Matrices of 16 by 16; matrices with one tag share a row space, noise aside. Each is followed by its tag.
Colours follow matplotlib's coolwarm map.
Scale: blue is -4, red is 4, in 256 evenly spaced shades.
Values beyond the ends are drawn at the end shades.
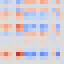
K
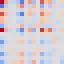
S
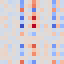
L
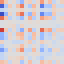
S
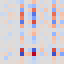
L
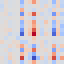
L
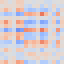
K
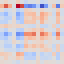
K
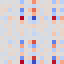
L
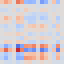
K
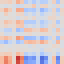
K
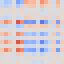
K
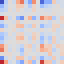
S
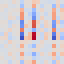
L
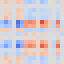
K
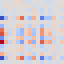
S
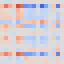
K
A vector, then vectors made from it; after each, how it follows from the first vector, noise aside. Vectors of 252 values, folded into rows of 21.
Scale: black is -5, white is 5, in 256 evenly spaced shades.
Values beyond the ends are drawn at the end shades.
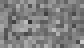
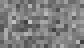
negated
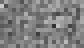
reversed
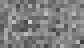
negated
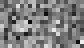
scaled up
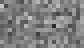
reversed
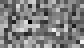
scaled up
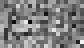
scaled up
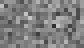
reversed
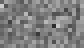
reversed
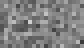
negated
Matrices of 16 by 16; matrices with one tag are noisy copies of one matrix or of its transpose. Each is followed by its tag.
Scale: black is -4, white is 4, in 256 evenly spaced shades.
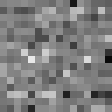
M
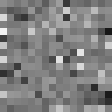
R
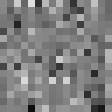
R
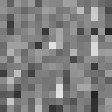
M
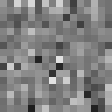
R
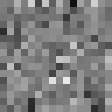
R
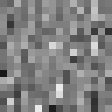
M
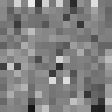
R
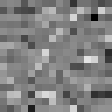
M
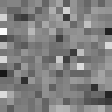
R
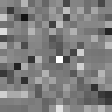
R
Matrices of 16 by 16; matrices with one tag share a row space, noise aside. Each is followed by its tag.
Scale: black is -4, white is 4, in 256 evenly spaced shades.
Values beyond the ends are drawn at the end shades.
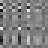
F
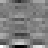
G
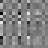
F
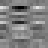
G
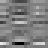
G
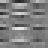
G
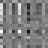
F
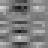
G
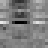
G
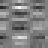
G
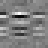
G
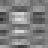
G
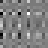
F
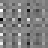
F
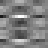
G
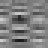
G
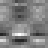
G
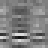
G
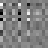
F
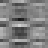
G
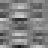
G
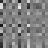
F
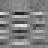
G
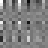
F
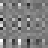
F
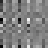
F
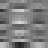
G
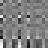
F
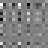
F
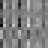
F
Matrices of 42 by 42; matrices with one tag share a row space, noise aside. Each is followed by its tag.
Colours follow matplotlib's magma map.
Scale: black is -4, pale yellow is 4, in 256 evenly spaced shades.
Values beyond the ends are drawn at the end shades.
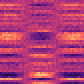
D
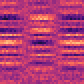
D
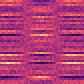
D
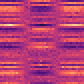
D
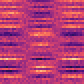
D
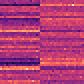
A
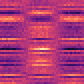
D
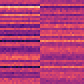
A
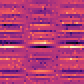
D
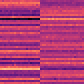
A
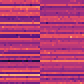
A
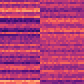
A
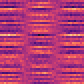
D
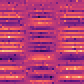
D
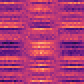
D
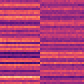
A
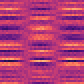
D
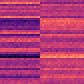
A
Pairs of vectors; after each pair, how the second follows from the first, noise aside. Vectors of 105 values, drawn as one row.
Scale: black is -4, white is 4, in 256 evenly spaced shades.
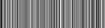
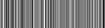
reversed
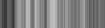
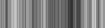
wrapped around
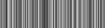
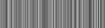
shrunk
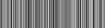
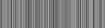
shrunk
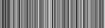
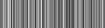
wrapped around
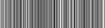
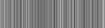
shrunk
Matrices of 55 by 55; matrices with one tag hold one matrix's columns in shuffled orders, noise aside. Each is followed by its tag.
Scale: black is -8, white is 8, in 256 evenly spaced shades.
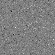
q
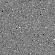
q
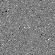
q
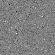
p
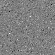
p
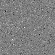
q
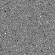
p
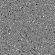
p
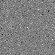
q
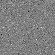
q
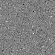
p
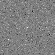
q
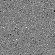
q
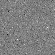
q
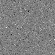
q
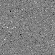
q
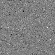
q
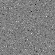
p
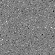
q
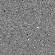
q
